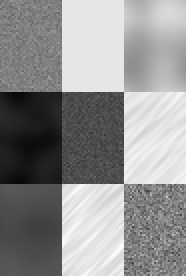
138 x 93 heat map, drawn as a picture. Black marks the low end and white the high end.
It is made of 3 by 3 panels. Panel 1,1: middling, fine-grained, faint in contrast. Panel 1,2: very high, flat. Panel 1,3: high, smooth. Panel 2,1: very low, smooth, faint in contrast. Panel 2,2: low, fine-grained, faint in contrast. Panel 2,3: very high, slanting up to the right, faint in contrast. Panel 3,1: low, smooth, faint in contrast. Panel 3,2: very high, slanting up to the right, faint in contrast. Panel 3,3: middling, fine-grained.
